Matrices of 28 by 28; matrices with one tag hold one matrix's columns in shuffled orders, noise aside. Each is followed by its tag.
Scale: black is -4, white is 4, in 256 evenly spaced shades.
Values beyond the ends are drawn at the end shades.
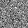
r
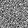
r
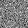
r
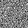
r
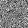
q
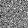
q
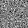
q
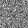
q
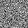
r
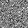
r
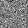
q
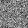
q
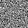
r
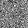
q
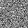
r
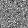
q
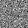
q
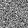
r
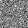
q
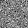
q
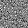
r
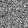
q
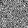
q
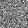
r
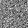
q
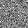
r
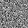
r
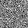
q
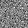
r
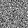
r
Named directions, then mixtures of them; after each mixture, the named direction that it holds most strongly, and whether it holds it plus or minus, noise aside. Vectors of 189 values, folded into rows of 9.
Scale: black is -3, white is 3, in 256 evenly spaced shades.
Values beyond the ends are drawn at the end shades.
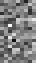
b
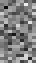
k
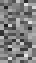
k, plus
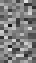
b, minus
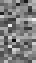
b, plus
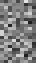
b, minus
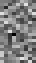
k, plus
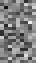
k, plus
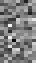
b, plus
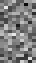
k, minus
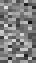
k, minus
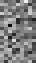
b, minus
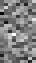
k, minus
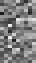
b, plus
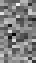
b, minus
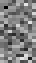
k, plus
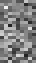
k, minus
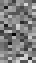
k, plus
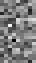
b, plus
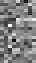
b, plus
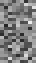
k, plus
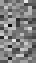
b, minus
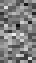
k, minus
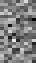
b, minus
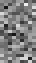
k, plus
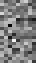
b, minus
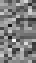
b, minus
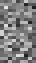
k, minus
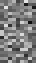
k, minus
